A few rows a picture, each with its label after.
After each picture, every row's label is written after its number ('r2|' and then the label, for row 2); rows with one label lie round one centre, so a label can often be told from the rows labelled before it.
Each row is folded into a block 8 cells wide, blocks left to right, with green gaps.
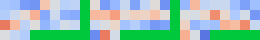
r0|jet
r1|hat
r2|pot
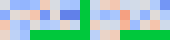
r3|jet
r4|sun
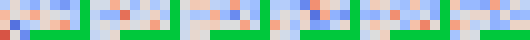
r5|pot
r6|sun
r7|sun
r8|jet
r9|sun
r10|jet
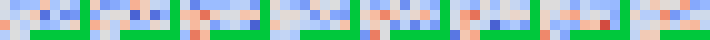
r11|jet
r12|jet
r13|hat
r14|jet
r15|hat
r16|hat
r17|pot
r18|sun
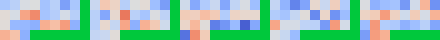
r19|pot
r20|sun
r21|hat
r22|jet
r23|hat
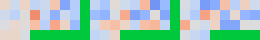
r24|sun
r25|sun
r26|jet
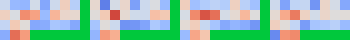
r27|hat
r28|hat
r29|hat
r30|hat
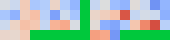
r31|sun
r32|pot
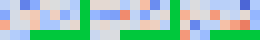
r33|jet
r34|sun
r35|pot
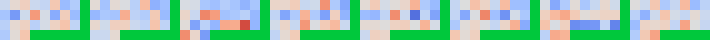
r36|sun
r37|sun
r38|pot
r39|sun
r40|sun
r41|sun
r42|hat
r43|sun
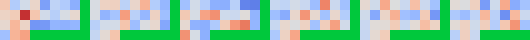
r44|hat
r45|sun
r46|pot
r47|sun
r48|sun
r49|sun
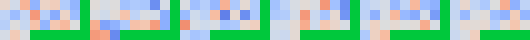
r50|sun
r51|pot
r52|jet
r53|sun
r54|sun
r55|sun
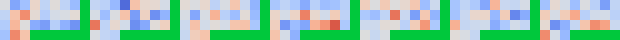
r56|hat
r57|jet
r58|sun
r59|pot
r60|sun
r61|jet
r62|pot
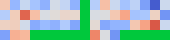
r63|hat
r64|pot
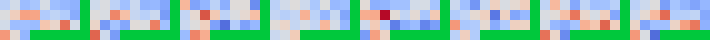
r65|pot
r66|pot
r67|hat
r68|sun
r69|hat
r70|jet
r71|pot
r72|pot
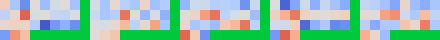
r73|hat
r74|sun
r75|pot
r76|hat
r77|pot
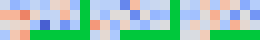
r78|hat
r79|jet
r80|sun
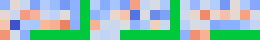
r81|pot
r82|jet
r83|hat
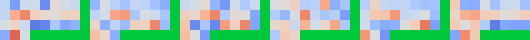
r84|hat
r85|pot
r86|pot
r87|sun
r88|pot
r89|hat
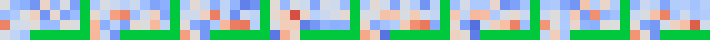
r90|jet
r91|pot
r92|pot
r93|hat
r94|pot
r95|pot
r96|jet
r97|pot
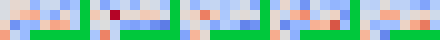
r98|pot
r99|hat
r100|hat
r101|pot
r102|pot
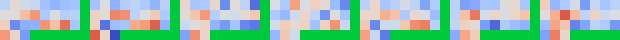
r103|pot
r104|pot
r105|hat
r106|sun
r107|pot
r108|hat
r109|hat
